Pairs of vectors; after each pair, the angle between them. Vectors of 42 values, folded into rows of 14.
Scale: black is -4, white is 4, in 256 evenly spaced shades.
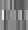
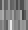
partly aligned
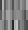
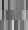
nearly opposite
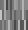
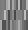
orthogonal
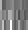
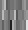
partly opposed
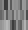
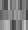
nearly parallel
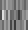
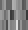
orthogonal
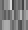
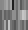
partly aligned
